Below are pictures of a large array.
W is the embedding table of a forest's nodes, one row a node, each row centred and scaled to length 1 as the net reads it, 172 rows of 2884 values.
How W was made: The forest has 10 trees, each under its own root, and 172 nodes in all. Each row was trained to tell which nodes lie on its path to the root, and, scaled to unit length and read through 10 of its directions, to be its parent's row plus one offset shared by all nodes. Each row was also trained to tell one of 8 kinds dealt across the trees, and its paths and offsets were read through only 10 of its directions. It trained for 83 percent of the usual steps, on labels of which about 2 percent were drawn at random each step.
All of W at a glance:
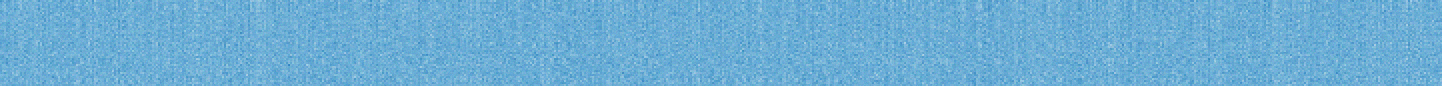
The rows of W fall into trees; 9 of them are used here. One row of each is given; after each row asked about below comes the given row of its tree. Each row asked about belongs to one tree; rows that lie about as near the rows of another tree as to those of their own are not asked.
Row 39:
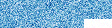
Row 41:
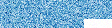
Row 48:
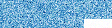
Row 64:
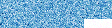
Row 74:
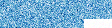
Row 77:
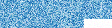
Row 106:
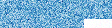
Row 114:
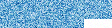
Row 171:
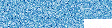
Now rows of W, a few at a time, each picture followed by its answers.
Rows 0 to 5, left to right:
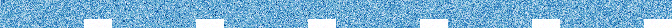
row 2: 74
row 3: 106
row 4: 64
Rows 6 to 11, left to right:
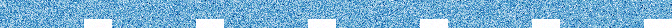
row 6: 114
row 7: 74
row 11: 74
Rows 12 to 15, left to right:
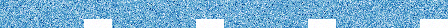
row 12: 74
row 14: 106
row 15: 106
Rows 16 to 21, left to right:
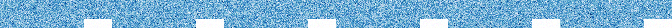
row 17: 74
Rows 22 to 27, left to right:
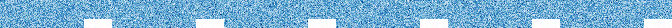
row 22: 74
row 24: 171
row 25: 41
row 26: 41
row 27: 77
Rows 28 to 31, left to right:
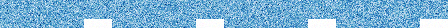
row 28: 41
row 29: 106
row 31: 77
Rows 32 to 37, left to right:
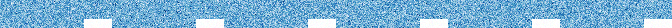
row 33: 74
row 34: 171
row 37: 114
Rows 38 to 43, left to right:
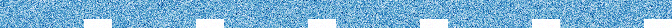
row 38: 74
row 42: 106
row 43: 74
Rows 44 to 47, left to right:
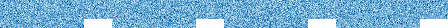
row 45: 171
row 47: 171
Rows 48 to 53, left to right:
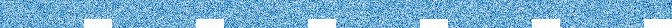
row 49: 48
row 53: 171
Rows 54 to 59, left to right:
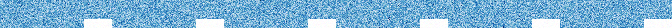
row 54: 41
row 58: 41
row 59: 106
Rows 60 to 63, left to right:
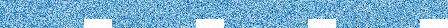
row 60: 77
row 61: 171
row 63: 74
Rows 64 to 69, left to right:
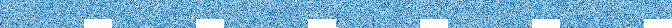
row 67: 171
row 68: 106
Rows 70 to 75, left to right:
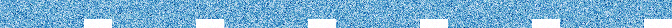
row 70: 77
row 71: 106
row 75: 171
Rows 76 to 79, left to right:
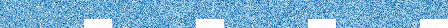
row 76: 171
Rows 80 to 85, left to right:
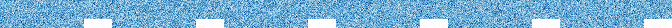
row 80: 41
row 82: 171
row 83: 77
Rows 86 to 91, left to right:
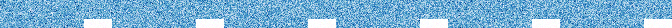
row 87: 74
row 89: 48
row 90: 106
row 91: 41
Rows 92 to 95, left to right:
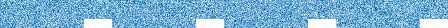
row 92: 106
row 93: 41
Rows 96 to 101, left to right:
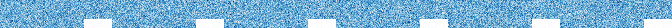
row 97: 74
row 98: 106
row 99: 77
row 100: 41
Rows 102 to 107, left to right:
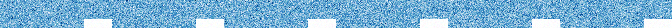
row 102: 171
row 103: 41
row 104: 171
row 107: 77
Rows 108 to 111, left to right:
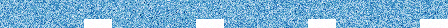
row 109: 74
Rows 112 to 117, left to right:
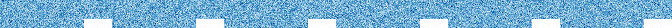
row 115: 171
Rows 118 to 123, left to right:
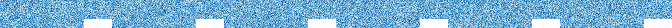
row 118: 77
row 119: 48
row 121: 77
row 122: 114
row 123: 41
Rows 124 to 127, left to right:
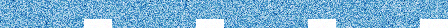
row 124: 77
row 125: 77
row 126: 48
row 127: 77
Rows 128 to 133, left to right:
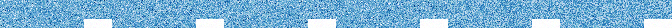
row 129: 48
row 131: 74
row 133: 41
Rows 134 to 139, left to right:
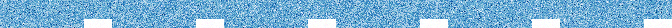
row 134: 171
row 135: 106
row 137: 77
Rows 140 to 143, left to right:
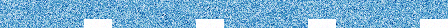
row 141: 74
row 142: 41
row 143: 64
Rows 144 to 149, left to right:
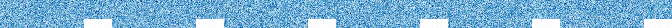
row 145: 171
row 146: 171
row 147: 48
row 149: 106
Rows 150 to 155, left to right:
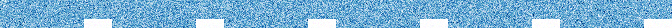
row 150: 171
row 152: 114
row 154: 41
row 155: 74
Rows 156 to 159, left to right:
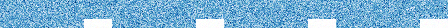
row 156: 171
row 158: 74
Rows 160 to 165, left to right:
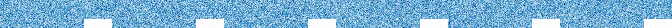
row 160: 74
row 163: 64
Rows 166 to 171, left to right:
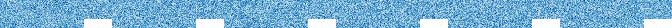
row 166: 106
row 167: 64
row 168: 41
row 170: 74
